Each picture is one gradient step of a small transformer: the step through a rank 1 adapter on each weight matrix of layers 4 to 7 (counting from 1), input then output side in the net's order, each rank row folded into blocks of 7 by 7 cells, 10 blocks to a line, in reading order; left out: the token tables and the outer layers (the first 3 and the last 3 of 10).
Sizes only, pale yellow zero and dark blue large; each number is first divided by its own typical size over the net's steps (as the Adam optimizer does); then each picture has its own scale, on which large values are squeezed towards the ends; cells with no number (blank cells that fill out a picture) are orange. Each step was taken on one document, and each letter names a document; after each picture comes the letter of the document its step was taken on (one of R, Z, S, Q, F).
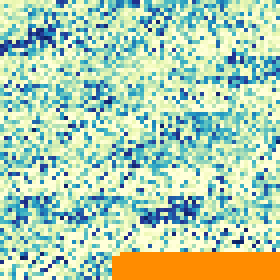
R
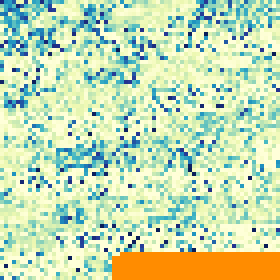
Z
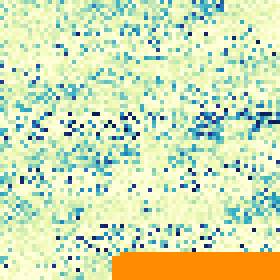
Z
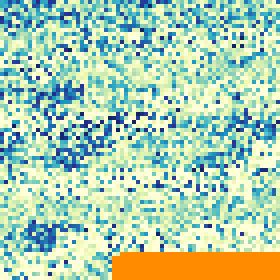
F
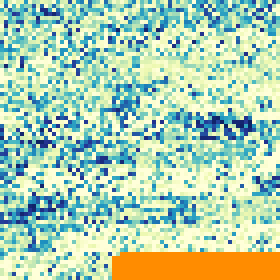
R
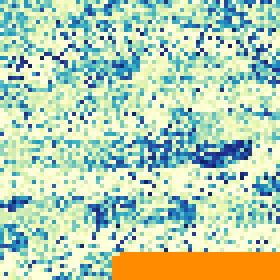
R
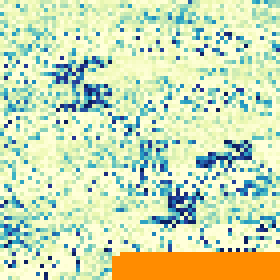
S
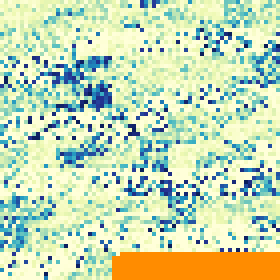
S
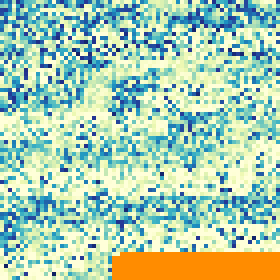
F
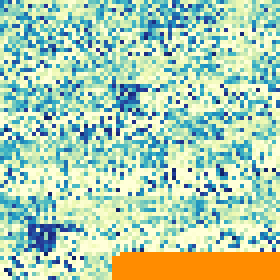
F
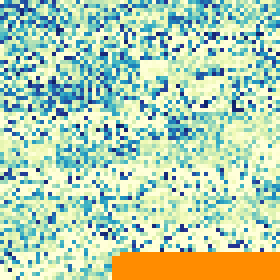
F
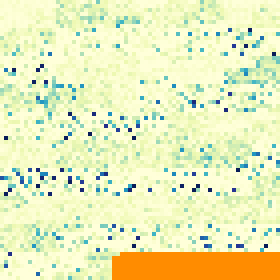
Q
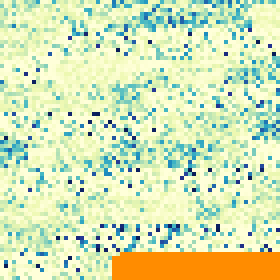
Z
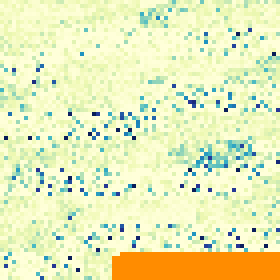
Q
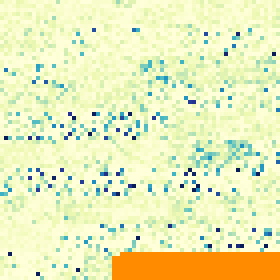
Q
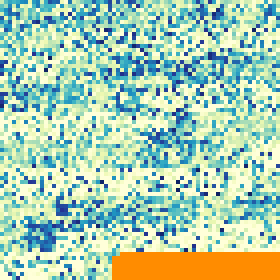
F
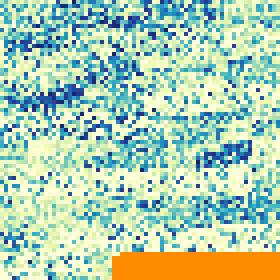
F
